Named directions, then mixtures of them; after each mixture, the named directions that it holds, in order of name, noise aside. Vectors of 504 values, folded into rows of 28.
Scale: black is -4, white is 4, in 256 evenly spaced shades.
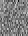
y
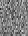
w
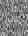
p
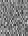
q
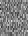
p, w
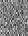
q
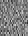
q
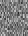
p, q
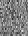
w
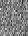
q, w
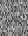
p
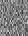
q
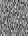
p, y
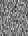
p, y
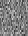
w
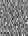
q, w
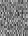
p, q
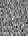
q, w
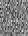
p, w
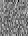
y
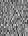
q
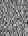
q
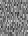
p, w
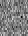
p, w
